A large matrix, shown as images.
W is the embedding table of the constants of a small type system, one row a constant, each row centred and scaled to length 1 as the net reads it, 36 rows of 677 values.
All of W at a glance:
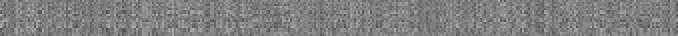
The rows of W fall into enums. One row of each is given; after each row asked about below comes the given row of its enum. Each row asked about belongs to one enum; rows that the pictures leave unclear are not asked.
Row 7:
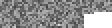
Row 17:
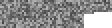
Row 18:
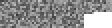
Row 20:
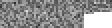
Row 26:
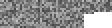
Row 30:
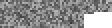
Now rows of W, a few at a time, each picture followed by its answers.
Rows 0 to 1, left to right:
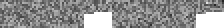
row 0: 30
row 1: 20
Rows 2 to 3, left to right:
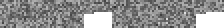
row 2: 17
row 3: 7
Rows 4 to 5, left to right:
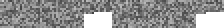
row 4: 26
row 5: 17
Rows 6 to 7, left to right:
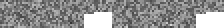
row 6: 30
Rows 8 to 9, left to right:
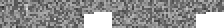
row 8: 7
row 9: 26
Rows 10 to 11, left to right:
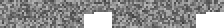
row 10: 17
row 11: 30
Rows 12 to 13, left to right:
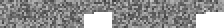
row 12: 17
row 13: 18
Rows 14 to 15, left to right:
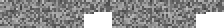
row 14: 26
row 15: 26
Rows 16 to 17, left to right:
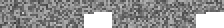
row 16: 7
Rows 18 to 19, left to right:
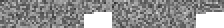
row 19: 20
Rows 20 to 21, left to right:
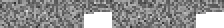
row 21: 20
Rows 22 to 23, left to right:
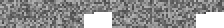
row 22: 17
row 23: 26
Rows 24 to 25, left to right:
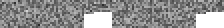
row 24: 20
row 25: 26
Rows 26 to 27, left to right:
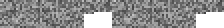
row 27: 26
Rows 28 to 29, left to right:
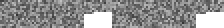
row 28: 18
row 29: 30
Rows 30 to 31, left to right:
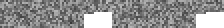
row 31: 17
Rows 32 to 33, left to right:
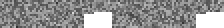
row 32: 7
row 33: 30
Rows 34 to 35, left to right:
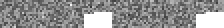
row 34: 7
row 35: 18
